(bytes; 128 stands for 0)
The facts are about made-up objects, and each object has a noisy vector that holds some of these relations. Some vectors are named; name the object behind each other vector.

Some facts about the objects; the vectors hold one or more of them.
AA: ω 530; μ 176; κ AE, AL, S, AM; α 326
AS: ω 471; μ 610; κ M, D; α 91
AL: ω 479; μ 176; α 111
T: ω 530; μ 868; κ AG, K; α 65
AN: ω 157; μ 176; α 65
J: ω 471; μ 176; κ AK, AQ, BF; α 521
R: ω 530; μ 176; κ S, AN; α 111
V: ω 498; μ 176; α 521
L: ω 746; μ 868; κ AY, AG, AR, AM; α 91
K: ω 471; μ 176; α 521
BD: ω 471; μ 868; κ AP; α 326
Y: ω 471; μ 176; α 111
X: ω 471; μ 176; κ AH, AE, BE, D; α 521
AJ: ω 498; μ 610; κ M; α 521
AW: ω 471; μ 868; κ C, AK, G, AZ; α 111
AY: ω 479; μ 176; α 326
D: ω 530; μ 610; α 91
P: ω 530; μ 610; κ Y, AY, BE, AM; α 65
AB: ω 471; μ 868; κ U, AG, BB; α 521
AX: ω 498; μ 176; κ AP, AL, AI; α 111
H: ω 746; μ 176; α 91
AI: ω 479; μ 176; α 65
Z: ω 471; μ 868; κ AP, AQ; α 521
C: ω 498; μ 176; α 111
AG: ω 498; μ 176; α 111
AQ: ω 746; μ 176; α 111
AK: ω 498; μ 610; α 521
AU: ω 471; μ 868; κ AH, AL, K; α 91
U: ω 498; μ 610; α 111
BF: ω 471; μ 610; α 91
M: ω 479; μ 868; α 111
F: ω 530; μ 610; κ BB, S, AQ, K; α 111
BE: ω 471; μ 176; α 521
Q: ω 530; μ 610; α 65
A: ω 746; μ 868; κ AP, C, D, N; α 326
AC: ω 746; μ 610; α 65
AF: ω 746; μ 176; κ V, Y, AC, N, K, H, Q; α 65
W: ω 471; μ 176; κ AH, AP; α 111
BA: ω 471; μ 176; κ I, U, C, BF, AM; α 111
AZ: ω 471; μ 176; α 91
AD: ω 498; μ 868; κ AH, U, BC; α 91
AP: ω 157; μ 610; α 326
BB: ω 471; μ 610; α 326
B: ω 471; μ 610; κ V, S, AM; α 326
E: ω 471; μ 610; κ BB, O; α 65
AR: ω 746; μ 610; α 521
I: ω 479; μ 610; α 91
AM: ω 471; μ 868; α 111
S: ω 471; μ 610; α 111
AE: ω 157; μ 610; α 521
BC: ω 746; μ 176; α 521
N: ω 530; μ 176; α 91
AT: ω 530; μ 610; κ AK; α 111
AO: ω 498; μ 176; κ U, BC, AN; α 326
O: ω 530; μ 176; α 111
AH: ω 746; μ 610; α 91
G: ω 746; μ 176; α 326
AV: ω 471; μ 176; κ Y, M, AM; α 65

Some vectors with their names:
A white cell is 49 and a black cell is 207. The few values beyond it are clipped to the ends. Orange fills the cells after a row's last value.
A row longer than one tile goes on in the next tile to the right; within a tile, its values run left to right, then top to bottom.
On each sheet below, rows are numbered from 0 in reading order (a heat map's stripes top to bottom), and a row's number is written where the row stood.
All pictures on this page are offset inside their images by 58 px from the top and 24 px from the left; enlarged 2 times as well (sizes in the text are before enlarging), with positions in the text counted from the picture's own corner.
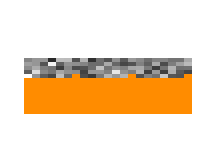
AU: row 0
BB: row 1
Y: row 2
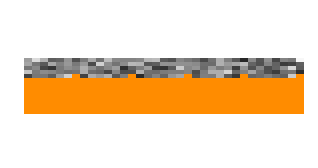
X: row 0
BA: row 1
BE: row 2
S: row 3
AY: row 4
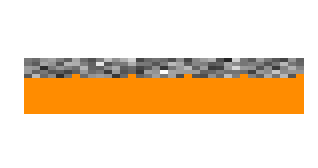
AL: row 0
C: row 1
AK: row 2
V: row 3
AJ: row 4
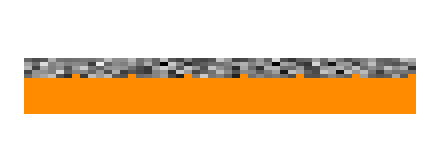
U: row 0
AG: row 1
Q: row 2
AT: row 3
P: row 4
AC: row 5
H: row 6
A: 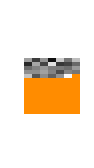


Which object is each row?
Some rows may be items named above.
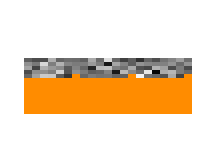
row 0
U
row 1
P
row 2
I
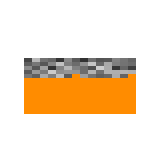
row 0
AJ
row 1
AH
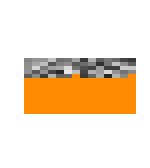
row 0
AN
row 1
AR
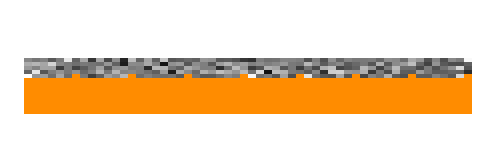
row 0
AD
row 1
AP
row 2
P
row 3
AE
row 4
I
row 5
D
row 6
Y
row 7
AY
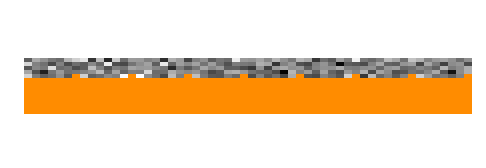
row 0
N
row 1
BD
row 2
AU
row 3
AZ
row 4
AI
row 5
G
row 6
AQ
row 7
T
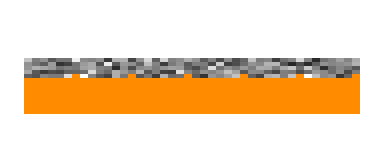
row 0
AA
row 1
AU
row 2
AV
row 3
B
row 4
AO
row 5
M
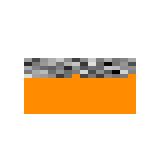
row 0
AW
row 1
AF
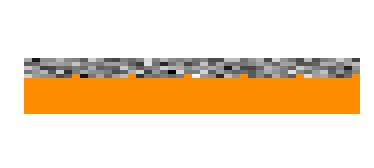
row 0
AM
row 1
BC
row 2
AF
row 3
L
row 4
E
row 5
AW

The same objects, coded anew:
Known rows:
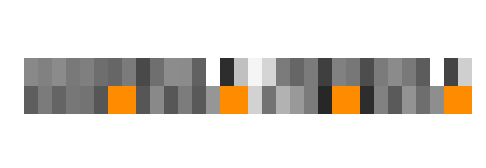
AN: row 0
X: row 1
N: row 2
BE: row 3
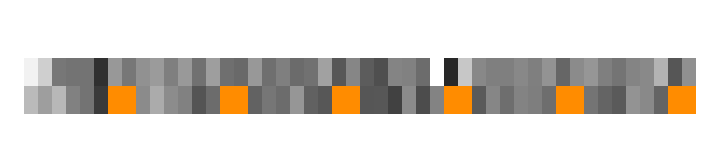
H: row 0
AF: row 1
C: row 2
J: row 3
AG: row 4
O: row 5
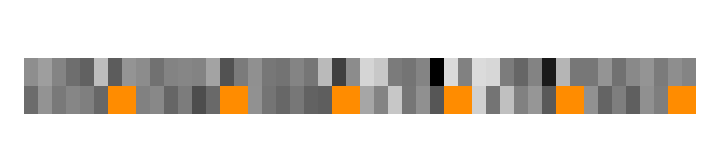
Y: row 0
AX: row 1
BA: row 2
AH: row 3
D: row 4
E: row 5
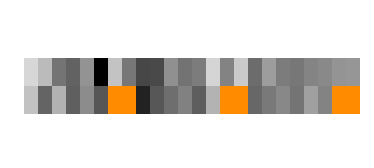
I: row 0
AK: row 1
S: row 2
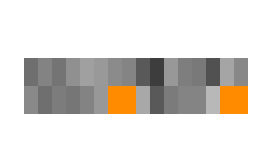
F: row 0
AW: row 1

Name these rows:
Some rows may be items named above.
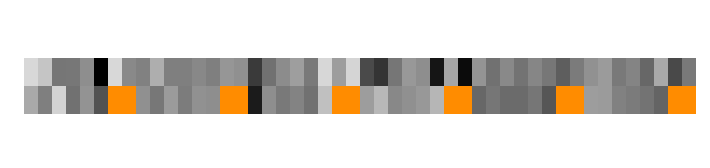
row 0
AH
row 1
Q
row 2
AR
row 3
A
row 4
AN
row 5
AV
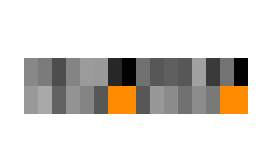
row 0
AA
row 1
AP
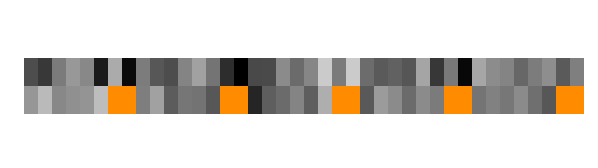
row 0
A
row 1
AO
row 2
AK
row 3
AP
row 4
AI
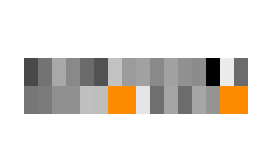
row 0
AM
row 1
AD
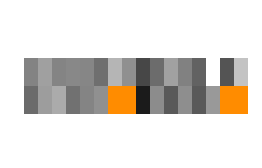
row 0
AC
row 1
V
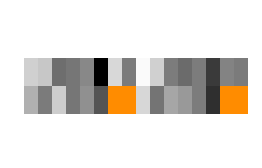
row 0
AH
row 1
N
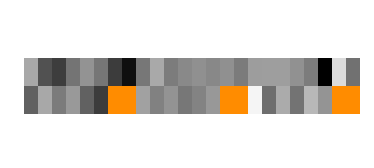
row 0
G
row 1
P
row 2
AU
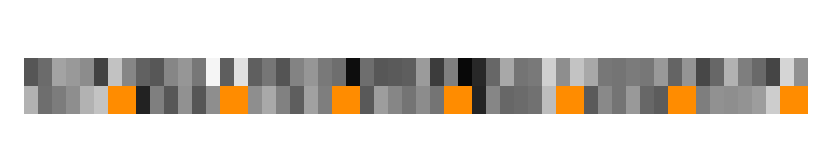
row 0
T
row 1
BC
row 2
B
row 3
AP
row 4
AE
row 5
AQ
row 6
M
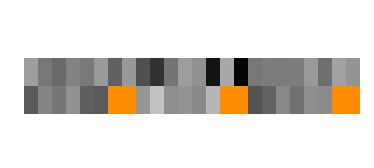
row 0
AQ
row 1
A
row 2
U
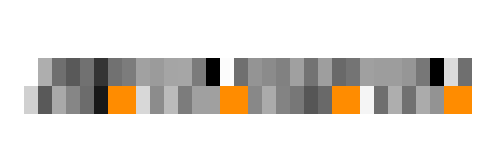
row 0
AZ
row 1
L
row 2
AF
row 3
AU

